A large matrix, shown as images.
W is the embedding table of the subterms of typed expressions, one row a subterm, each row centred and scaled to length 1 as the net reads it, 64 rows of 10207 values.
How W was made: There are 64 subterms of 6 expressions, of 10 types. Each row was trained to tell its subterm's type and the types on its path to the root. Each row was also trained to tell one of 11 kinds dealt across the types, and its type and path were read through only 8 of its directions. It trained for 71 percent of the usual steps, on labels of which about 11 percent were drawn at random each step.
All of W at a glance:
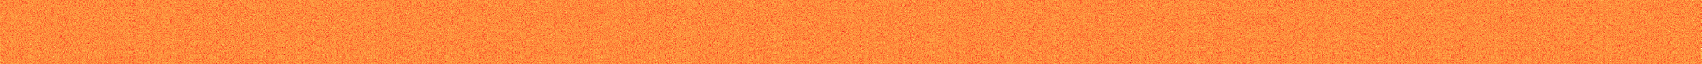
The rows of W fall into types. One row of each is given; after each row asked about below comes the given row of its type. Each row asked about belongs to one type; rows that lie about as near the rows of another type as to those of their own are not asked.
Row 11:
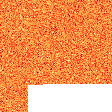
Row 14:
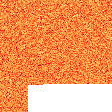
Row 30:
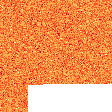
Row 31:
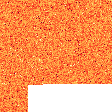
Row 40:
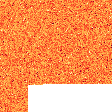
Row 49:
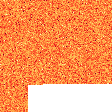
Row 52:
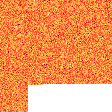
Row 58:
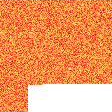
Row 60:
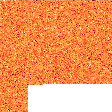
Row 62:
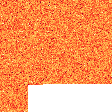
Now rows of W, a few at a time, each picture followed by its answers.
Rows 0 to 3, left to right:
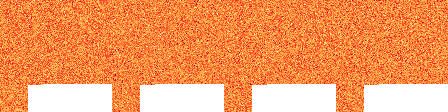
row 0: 58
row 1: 11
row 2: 11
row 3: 62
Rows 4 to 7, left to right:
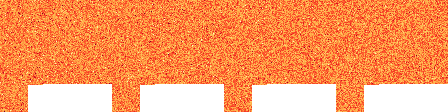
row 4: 60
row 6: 49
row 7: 14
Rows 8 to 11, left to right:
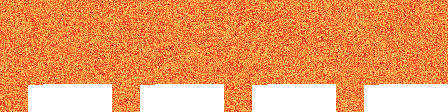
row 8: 31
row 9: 58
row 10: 30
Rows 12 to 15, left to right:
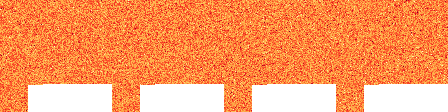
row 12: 49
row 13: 11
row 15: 58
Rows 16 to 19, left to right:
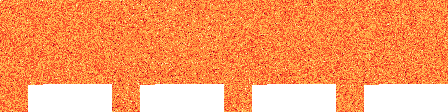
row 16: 31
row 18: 14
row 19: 40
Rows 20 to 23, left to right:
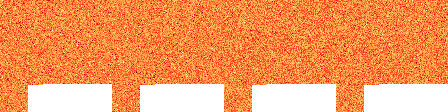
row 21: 60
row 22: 52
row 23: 14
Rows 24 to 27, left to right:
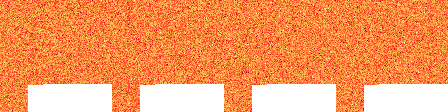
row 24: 31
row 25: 30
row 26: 60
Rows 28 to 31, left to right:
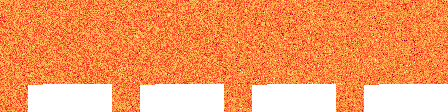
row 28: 49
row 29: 40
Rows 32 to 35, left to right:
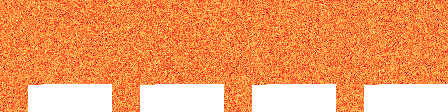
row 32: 62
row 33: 40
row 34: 60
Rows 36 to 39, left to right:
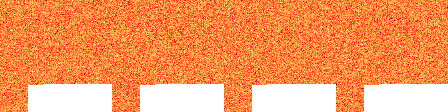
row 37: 30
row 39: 30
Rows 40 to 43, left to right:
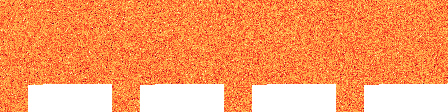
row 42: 14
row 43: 14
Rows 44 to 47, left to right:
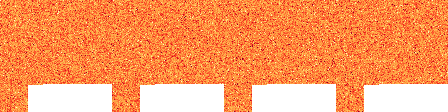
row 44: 52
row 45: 30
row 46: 58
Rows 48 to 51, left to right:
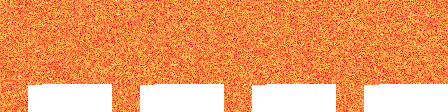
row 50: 62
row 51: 52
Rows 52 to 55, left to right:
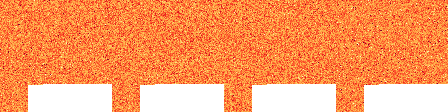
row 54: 11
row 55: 58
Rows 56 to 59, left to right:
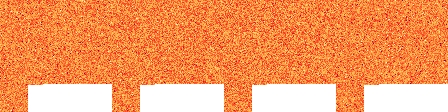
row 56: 60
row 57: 60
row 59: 30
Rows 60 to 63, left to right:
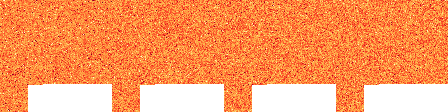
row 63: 58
